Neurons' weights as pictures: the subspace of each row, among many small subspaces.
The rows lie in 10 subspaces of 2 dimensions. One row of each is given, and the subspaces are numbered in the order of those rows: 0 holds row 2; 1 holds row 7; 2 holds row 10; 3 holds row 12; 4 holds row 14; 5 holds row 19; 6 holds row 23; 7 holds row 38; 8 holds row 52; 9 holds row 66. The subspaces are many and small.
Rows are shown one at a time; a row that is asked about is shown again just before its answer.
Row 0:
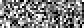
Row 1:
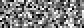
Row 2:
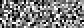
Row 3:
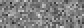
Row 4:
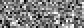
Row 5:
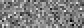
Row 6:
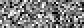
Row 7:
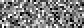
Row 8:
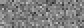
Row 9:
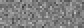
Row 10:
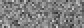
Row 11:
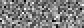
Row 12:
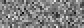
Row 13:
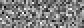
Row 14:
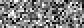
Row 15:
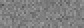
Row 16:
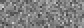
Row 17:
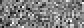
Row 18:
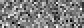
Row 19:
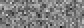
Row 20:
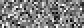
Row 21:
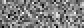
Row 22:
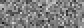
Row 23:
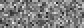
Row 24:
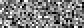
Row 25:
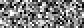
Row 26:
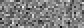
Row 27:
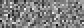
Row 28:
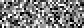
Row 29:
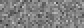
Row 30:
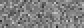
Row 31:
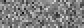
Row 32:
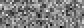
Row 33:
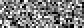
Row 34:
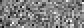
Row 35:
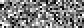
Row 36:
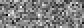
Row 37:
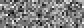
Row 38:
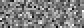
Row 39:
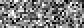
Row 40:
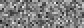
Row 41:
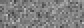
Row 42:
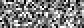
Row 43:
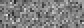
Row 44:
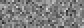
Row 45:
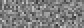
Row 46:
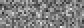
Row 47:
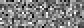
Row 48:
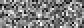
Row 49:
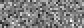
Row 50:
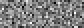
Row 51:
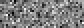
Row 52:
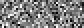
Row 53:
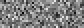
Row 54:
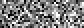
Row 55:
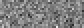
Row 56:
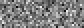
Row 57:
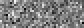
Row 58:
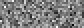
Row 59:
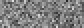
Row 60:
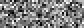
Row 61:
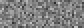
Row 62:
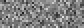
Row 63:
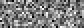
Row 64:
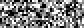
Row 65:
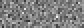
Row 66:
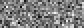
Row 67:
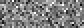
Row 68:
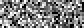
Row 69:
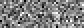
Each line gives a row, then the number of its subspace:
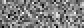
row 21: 3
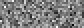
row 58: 9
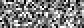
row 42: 2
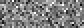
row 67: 1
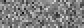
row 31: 3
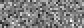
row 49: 1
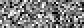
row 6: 6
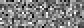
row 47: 2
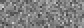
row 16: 8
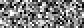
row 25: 6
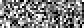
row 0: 7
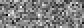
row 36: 4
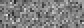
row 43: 0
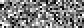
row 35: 1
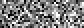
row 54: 3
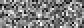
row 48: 4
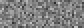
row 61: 9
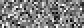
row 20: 8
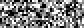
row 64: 5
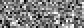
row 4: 9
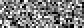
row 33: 9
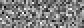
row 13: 5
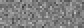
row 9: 2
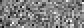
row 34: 7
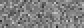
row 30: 6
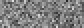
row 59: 2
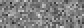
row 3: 5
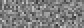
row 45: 0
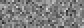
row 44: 8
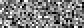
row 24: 9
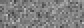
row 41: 0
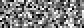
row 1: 7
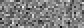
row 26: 7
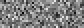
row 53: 3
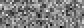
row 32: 5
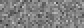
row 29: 6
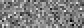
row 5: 1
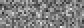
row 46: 5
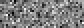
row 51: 0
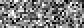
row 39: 4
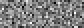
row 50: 9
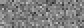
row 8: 1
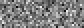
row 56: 8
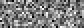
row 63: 2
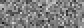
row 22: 8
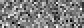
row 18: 8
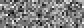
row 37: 4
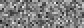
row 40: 6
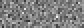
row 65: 4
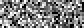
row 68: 2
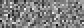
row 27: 0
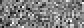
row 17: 7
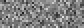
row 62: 3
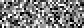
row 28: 1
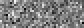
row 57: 0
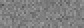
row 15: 3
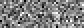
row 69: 6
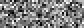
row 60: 4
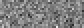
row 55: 7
